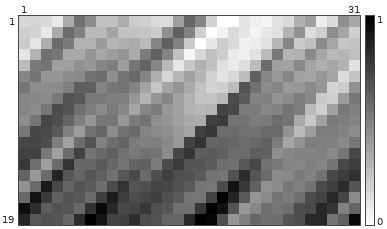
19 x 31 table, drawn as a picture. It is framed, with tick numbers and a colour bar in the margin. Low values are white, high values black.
Grain: diagonal, up to the right. Histogram: bell-shaped. Average level on the scale: 50%. Slope: up to the bottom.
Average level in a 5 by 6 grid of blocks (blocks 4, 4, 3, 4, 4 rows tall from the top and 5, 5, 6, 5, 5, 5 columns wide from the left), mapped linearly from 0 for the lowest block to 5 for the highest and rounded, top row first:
122011 | 332132 | 432432 | 444434 | 554535
